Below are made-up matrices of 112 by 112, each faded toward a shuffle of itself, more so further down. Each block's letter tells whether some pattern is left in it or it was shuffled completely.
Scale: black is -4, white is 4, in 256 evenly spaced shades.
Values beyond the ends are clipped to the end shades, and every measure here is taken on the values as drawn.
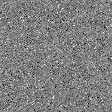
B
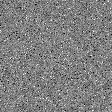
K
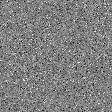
K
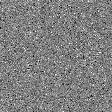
B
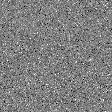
B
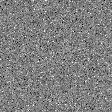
K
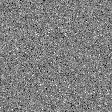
K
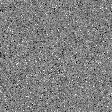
B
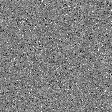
K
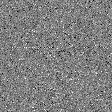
B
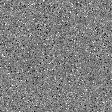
B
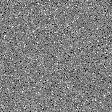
B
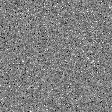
K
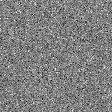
B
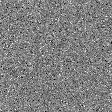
K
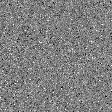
B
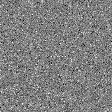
K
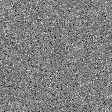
B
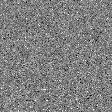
B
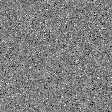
B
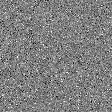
K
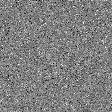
B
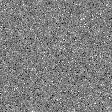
B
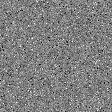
K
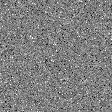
B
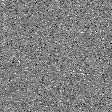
B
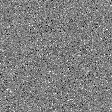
B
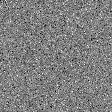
K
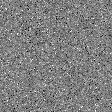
K
